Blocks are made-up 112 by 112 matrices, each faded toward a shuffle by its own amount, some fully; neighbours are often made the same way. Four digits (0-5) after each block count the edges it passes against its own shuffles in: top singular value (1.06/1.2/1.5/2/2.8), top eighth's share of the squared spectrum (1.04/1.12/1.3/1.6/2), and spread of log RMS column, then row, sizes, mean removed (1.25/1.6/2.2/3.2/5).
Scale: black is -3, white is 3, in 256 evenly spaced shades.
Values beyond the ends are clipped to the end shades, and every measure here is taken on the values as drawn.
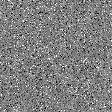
0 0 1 0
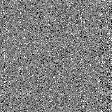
1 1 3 0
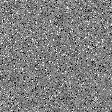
0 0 1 0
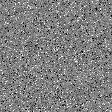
0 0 0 0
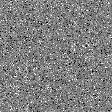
0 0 1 0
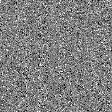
0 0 2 0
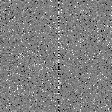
4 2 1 0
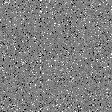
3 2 1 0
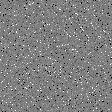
0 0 0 0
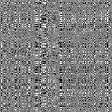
5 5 4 3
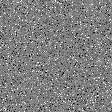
1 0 0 0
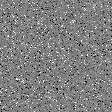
1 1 0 0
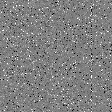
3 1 1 0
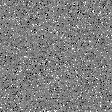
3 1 0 0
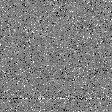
2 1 0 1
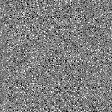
4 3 2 2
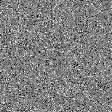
3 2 1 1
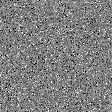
0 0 0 0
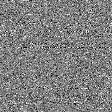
1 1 0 3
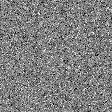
0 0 0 0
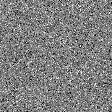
0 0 0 0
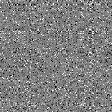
4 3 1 2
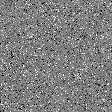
2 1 0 0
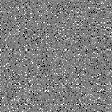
4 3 2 2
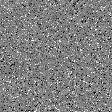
3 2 1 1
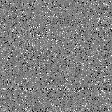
4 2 1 1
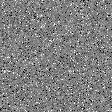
1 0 0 0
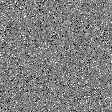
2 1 0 0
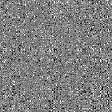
4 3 3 2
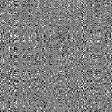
5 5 4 3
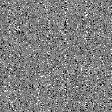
4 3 2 1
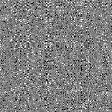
4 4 3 2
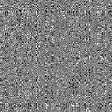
5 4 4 3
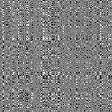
5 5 4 4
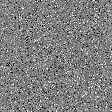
2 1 0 0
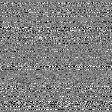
2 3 0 5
